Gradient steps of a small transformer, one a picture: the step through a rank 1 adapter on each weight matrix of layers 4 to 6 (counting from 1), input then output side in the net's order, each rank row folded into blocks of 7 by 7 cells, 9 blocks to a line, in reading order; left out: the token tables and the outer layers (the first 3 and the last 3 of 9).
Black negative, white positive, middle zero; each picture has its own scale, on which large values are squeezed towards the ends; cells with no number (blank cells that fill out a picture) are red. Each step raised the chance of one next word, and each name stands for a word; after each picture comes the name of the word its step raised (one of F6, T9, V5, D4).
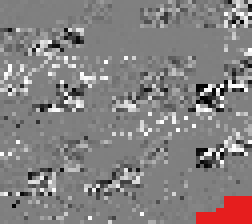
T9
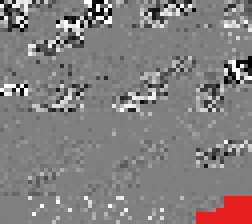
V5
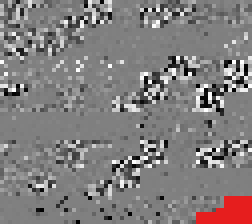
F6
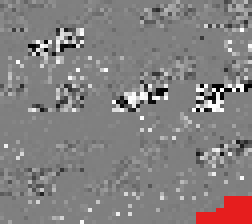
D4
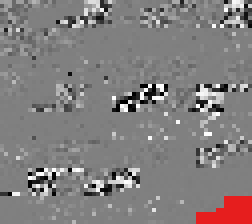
D4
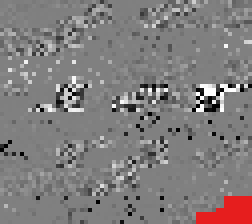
F6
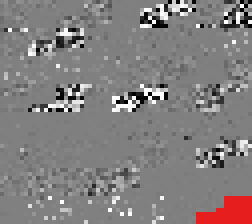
V5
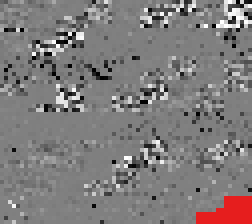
T9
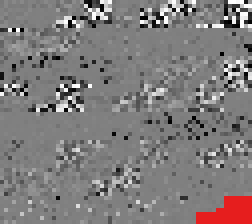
T9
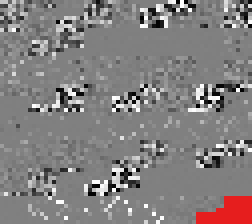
V5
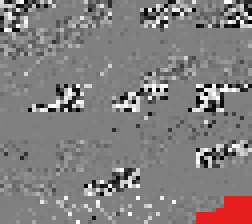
V5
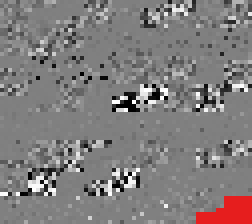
D4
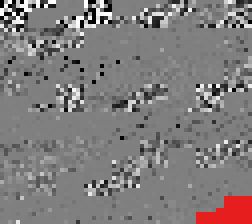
T9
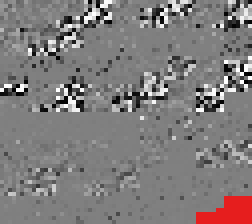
T9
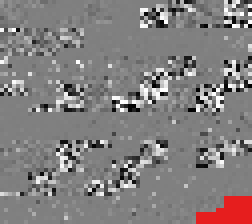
F6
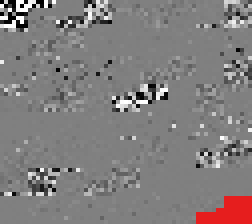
D4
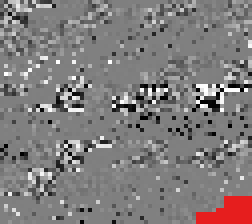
F6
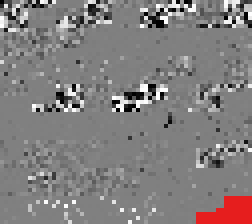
V5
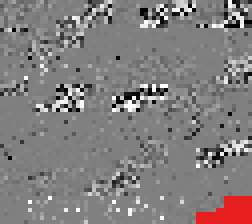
V5
